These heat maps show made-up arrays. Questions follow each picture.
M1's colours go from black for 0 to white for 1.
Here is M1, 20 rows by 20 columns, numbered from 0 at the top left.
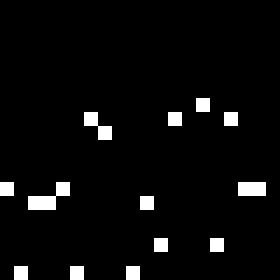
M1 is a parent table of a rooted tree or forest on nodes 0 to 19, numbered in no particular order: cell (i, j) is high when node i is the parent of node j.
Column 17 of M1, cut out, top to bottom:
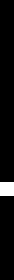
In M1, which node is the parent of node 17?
13
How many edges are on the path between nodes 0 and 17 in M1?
2
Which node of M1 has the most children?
13
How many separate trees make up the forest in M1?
3
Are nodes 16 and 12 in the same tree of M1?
yes
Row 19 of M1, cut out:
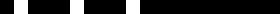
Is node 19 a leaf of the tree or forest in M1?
no
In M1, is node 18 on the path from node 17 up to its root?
no
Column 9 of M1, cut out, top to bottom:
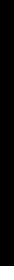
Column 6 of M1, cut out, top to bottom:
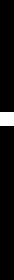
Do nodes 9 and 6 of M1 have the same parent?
no
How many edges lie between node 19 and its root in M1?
0
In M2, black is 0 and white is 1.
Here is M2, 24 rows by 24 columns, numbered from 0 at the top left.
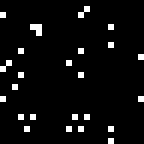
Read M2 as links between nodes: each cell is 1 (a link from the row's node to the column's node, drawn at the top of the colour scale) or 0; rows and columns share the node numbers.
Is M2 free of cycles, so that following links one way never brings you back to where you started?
yes
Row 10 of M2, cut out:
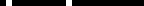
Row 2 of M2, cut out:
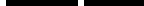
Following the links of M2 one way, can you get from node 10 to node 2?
yes
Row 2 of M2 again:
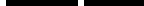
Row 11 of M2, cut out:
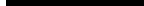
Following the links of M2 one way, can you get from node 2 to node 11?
no
